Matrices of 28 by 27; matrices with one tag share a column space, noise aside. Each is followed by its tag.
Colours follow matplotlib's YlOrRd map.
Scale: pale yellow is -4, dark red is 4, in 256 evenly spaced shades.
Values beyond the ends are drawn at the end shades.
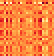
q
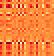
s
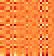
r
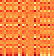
r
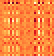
q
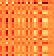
q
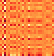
r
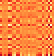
r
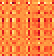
q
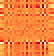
s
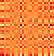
r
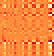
s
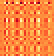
q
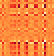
s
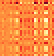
q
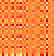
r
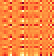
r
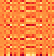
r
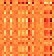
q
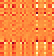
s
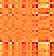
s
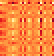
q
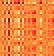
q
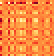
q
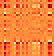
s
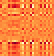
s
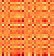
r
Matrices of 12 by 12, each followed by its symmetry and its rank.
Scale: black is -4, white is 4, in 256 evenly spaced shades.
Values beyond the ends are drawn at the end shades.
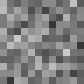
neither, full rank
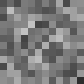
symmetric, full rank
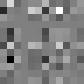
antisymmetric, rank two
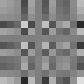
symmetric, rank one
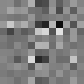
neither, rank two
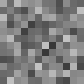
symmetric, full rank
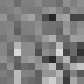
antisymmetric, rank two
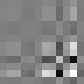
symmetric, rank one
